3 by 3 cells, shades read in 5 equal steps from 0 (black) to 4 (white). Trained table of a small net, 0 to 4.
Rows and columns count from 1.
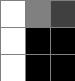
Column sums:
12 2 1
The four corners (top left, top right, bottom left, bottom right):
4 1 4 0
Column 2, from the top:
2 0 0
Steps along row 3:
down same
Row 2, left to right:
4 0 0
